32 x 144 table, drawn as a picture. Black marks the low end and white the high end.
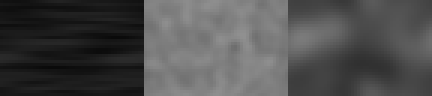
It is made of 1 by 3 panels. Panel 1,1: very low, streaked across, faint in contrast. Panel 1,2: middling, blotchy, faint in contrast. Panel 1,3: low, smooth.
